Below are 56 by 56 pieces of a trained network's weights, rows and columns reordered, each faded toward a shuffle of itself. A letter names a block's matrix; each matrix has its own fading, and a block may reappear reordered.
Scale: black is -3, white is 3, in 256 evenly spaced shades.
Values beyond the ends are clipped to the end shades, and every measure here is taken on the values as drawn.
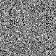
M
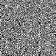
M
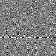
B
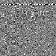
B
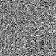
M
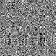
M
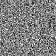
M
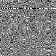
B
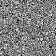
M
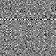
B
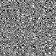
B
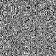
M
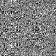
M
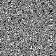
M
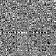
B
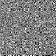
B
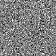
M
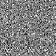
M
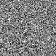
M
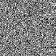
M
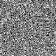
M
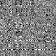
B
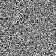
M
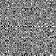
B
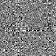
B
